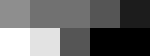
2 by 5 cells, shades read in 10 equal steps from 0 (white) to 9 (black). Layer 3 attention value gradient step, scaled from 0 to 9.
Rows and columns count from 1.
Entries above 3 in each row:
5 3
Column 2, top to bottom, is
5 1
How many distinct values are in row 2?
4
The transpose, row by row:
4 0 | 5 1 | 5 6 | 6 9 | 8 9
